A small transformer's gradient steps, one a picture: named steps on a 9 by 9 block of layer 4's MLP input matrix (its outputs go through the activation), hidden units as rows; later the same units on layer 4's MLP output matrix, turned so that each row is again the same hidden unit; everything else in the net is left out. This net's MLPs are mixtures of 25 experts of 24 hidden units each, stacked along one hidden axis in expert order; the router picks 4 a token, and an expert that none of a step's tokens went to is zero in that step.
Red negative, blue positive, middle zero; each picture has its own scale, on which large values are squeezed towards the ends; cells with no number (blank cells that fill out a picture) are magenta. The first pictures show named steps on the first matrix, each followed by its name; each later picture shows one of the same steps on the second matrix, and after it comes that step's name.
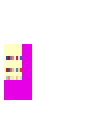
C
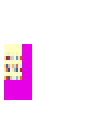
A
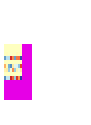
A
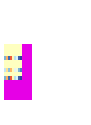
C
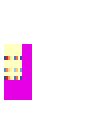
C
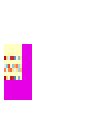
A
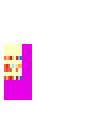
A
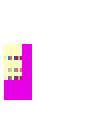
C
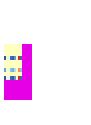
C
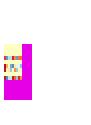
A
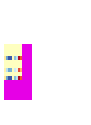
C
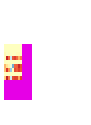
A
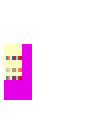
C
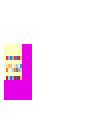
A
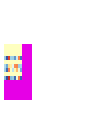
A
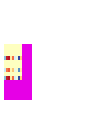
C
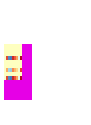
C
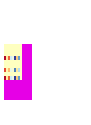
C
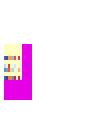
A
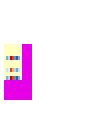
C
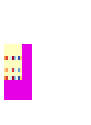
C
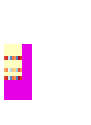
C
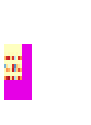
A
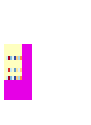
C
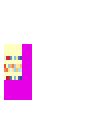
A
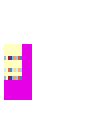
C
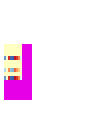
C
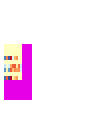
A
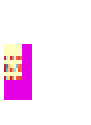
A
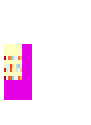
A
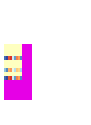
C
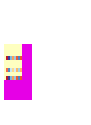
C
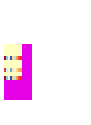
C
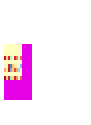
A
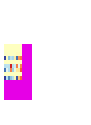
A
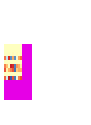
A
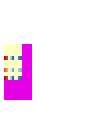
C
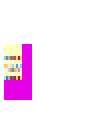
A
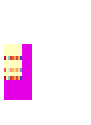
C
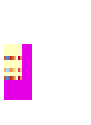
C
